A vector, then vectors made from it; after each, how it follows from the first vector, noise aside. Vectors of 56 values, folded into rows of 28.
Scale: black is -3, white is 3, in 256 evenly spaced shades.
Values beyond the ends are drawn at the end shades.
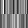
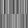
shrunk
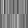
shrunk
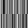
sign-scrambled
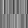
shrunk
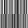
sign-scrambled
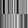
sign-scrambled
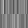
shrunk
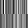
sign-scrambled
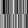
sign-scrambled
